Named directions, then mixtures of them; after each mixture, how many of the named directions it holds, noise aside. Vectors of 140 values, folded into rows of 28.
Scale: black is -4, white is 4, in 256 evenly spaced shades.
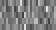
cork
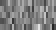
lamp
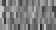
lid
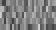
three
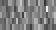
two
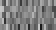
one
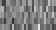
two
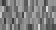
three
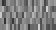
three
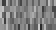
one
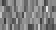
three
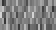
two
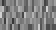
three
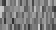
two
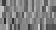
three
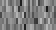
one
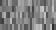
two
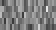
three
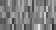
one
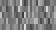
one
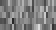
one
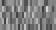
two
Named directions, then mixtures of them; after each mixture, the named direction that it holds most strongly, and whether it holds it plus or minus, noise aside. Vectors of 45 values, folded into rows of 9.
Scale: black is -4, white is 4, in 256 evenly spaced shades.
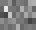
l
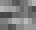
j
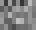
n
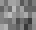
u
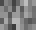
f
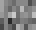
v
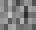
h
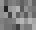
l, minus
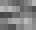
j, plus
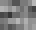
j, plus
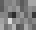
v, minus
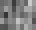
u, minus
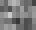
j, minus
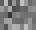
n, minus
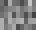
v, minus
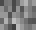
f, plus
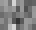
f, minus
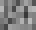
h, plus
